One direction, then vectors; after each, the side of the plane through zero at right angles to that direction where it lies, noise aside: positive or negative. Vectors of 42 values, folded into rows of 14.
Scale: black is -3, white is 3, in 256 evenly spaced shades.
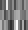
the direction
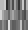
negative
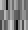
negative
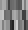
positive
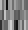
negative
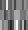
positive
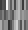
positive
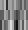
negative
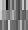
negative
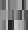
positive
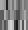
negative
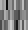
negative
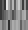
positive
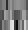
negative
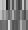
negative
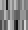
negative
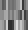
positive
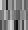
negative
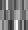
positive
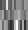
positive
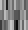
negative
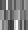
positive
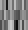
negative
